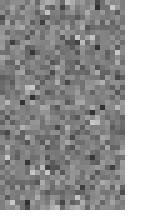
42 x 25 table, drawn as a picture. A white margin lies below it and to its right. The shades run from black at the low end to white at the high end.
The grain is fine, like static. No row or column stands out. There are no regular stripes. A half turn leaves it unchanged. Overall the values sit about 50% of the way up the scale. There is no overall slope.
